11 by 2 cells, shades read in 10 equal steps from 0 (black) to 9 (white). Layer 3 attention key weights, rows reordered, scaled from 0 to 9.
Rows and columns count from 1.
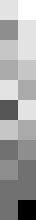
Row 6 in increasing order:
3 8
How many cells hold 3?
1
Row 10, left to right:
4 4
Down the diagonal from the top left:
8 8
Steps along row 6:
up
